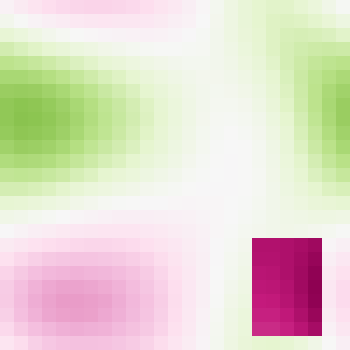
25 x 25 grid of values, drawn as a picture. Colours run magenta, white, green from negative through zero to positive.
Average level on the scale: 50%. Odd patch: lower, in the bottom right. Roughest part: bottom right. Ninth with the lowest average: bottom right.
